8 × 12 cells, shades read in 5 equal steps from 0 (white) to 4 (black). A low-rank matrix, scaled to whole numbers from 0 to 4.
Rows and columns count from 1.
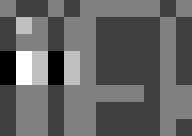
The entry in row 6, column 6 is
2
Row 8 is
3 2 2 3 2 2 3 3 3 3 2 3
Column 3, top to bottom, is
3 2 2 1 1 2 2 2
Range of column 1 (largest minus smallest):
2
